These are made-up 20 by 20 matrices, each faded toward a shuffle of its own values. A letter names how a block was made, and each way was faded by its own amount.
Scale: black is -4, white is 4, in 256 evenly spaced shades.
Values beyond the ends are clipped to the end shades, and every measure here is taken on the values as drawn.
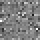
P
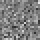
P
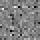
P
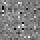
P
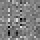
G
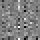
G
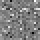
P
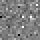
P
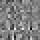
G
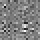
G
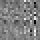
G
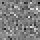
P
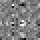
G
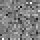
P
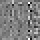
G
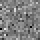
P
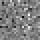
P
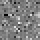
P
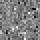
P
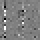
G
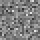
P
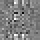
G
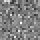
P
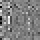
G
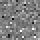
P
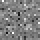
P
